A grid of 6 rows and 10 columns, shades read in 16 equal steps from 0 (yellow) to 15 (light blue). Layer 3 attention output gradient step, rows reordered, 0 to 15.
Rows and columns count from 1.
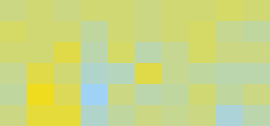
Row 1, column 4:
6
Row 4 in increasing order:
3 3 6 8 8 9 10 10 11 12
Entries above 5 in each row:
9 8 7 8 8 8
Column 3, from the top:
7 6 3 6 4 2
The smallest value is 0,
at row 5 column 2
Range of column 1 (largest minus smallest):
4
